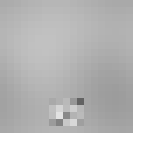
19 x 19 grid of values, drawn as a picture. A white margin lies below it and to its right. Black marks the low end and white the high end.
No regular stripes run through it. The bottom middle is the roughest part. The halves do not mirror each other. On average the colour sits 70% of the way up the scale. In the bottom middle lies a patch that is rougher than the rest.
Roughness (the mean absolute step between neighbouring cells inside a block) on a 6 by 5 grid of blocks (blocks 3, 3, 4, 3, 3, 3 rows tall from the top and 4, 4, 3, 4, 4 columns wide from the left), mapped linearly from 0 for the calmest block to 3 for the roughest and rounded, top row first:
0 0 0 0 0 | 0 0 0 0 0 | 0 0 0 0 0 | 0 0 0 0 0 | 0 0 1 1 0 | 0 0 3 0 0
